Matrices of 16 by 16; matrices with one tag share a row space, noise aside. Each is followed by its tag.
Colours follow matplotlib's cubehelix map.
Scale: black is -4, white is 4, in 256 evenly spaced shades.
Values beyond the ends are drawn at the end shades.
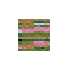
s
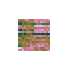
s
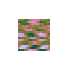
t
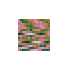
t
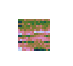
s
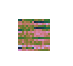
s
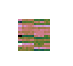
s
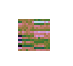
s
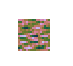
t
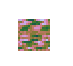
t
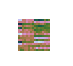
s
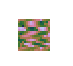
t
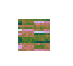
s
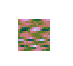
t
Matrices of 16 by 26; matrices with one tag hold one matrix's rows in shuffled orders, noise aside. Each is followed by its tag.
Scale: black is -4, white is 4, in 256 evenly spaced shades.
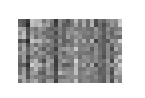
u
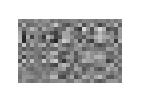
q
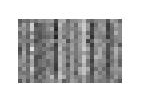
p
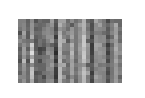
p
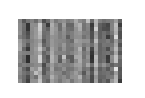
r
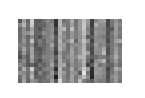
p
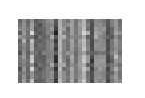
p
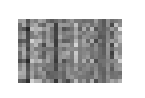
u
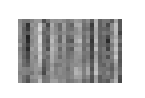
r
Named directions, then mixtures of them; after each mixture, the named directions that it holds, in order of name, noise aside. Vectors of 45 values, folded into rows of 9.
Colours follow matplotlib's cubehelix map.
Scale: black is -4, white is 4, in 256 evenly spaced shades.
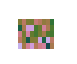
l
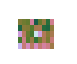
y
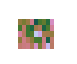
l, y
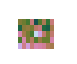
y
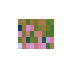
l, y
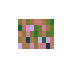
l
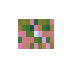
l, y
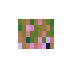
l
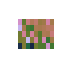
l, y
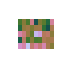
y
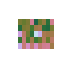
y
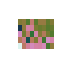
l, y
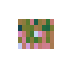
y
